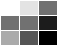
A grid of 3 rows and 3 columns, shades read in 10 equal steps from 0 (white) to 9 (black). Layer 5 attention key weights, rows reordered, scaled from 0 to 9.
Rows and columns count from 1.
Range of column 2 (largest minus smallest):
5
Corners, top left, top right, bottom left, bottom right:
0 5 3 9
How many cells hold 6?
1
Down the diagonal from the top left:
0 5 9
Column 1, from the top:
0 5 3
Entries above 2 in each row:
1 3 3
